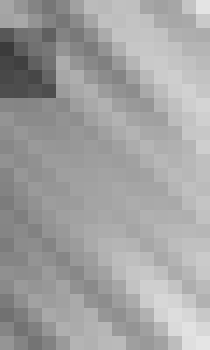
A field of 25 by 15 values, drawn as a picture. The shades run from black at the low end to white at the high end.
Ninth with the lowest average: top left. Calmest part: centre. Roughest part: top left. Grain: diagonal, down to the right. Odd patch: lower, in the top left. Slope: up to the right.
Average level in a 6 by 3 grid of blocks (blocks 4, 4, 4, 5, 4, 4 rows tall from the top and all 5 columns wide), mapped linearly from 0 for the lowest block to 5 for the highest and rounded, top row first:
1 3 4 | 0 3 5 | 2 3 4 | 2 3 4 | 2 3 4 | 2 3 5
